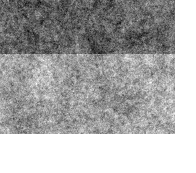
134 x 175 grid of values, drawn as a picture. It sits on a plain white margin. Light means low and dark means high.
Ninth with the lowest average: bottom right. Stripes: none. Seam: horizontal, 40% of the way down, the top part higher. Grain: blotchy.
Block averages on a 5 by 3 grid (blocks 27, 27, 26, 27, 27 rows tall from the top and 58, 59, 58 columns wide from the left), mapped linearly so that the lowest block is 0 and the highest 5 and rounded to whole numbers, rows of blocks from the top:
5 5 4
5 5 5
0 1 0
0 1 0
1 1 0
